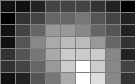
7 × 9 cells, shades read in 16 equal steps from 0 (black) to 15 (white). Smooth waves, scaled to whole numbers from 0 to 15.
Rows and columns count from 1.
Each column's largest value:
3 5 8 10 12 15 13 8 4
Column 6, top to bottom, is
4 7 8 11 12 15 15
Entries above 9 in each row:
0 0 0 3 4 3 3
